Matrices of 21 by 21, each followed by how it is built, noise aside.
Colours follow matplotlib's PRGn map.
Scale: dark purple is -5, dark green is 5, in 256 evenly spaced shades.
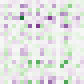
low rank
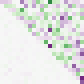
upper triangular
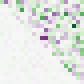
upper triangular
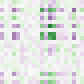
low rank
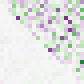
upper triangular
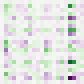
low rank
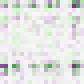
low rank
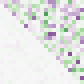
upper triangular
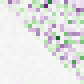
upper triangular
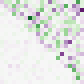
upper triangular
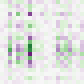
low rank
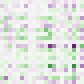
low rank
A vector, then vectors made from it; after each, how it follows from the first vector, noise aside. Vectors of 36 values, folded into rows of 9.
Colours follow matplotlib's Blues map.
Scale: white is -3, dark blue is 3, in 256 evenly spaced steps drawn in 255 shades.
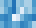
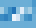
partly zeroed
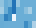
partly zeroed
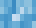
shrunk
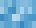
shrunk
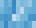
shrunk
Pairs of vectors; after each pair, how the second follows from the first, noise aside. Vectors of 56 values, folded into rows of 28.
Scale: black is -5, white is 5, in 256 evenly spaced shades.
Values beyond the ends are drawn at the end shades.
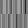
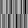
scaled up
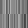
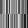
scaled up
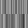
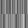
negated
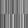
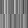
reversed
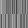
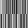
scaled up
